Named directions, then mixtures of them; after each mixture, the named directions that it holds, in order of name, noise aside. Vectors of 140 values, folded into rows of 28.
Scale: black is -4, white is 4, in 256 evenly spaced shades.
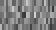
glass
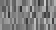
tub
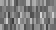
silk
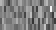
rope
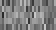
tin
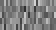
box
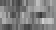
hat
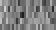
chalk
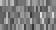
silk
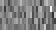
rope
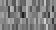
chalk, glass, tub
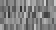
box, silk, tub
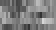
hat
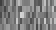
chalk, tub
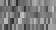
glass, hat, silk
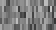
glass, rope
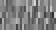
box, rope
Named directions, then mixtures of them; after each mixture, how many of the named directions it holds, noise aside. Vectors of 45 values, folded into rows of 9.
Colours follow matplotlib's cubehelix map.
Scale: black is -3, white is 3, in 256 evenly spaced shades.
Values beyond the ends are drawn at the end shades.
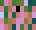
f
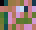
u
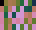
two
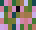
one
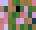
two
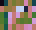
one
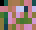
one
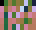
two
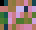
one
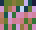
two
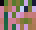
two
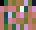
two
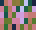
two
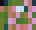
one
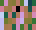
one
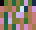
two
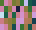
one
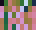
two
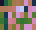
one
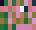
one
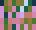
two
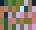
two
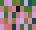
one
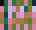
two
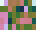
one
